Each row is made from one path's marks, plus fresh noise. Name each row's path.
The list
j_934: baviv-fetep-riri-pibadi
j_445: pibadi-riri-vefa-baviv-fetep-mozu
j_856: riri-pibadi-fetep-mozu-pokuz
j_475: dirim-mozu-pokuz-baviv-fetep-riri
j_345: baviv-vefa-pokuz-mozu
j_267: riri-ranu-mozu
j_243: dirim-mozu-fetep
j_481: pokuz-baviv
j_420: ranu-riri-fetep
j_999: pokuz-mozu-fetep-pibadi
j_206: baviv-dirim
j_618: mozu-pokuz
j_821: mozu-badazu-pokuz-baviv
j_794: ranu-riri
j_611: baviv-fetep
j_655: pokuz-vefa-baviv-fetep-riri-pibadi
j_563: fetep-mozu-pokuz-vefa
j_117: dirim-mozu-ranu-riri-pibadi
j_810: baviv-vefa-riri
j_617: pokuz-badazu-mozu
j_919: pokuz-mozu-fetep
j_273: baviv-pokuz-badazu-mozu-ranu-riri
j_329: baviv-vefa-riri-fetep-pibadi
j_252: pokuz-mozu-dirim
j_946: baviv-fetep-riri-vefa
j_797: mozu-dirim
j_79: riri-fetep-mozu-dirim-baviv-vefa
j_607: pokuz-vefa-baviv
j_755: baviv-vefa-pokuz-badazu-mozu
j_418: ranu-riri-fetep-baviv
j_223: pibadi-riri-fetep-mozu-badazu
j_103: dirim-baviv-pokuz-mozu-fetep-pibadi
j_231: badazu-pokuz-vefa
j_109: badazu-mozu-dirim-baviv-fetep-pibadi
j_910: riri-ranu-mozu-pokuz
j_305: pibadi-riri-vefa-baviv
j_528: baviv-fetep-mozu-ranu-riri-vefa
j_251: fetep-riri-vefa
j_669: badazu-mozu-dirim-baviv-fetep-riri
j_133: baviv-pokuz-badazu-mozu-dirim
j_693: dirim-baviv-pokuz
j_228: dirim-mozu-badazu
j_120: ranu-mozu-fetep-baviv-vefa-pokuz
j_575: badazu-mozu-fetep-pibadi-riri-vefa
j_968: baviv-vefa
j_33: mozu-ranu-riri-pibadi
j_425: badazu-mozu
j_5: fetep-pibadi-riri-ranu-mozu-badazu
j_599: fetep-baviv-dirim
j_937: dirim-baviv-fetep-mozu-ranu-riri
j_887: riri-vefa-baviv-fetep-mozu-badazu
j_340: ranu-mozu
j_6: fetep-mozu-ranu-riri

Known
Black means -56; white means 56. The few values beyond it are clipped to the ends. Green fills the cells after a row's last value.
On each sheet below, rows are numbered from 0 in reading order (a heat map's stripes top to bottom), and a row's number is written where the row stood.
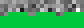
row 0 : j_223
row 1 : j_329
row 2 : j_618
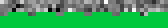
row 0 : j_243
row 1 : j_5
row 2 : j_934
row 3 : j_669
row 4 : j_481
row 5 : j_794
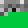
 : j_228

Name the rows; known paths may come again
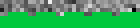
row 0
j_611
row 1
j_669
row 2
j_251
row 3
j_273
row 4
j_5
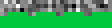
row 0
j_887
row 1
j_206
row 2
j_693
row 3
j_937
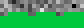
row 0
j_6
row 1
j_418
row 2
j_856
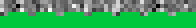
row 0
j_252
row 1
j_481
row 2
j_968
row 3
j_345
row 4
j_120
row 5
j_797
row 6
j_946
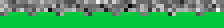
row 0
j_340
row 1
j_223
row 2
j_420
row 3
j_109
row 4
j_243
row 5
j_607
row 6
j_794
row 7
j_618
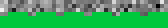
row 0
j_563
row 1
j_425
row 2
j_919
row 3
j_329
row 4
j_228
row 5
j_475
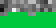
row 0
j_934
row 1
j_79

